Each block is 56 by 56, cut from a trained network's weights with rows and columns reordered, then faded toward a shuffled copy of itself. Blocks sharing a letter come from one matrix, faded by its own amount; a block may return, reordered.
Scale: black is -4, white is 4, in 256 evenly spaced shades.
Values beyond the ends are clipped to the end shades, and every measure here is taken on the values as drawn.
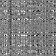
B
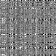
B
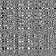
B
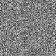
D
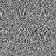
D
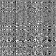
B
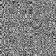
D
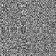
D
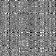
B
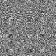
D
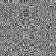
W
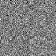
D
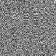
D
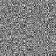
D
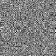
D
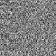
D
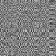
W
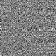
D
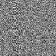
D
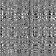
B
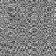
W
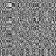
W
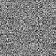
D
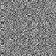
D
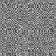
W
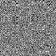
D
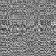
W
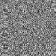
D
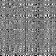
B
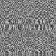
W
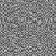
W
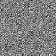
D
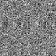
D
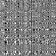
B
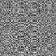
W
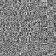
D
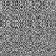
W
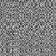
W
